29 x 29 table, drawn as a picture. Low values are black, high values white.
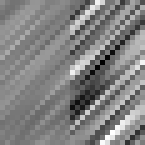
No overall slope runs across the table. Streaks slant up to the right. The left part is calmer, up to a seam about 50% of the way across. The bottom middle is the ninth with the lowest average. No row or column stands out. On average the colour sits 50% of the way up the scale.
